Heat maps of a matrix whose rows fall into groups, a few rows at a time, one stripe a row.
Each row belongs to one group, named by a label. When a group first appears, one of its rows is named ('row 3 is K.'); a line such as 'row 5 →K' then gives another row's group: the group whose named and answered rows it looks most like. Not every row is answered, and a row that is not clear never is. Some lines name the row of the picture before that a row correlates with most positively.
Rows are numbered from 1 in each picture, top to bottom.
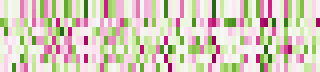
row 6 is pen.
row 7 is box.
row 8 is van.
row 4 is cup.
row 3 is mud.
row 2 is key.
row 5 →box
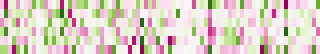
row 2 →cup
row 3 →van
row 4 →mud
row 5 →van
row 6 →pen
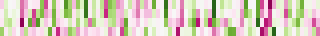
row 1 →key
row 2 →key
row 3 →key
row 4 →mud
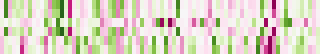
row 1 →cup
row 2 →cup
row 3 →van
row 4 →cup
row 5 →key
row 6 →key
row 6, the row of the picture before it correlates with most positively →1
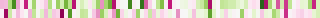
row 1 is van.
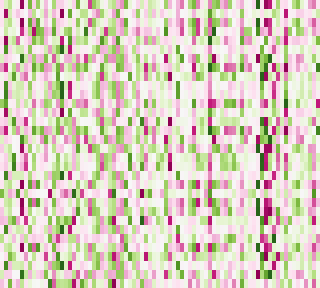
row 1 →key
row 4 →key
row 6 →cup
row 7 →box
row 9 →van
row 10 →cup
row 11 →cup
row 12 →mud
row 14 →van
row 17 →key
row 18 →van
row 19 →van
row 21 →key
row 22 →pen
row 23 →key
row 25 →van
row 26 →cup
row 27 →mud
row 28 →key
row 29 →van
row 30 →cup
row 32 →van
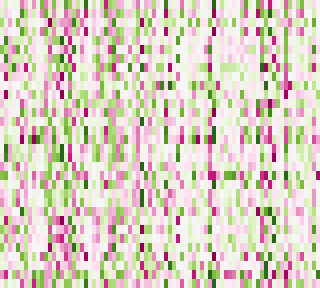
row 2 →box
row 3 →pen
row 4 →box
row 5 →cup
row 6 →pen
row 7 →cup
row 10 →pen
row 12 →key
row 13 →box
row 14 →van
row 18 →cup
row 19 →van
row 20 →mud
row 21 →key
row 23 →van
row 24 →box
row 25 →mud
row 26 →pen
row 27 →mud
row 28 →pen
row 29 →box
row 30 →pen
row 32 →key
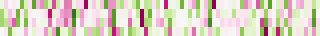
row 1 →box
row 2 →pen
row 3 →pen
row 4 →van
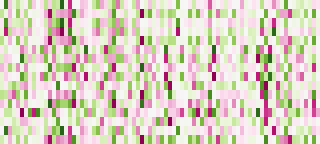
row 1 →cup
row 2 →pen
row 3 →cup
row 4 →mud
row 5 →pen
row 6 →key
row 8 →van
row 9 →box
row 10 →van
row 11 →pen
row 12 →van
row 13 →key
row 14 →van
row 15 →cup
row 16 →pen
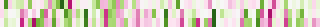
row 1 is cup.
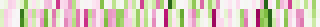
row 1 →pen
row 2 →box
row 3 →box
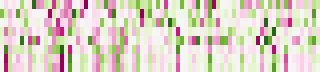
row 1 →box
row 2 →pen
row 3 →pen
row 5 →box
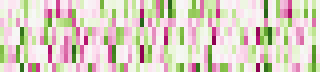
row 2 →pen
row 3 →van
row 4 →box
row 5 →box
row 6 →pen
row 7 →pen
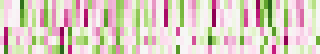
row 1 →box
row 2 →box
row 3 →box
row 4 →mud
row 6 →cup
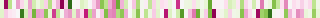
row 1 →mud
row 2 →box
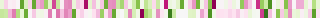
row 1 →box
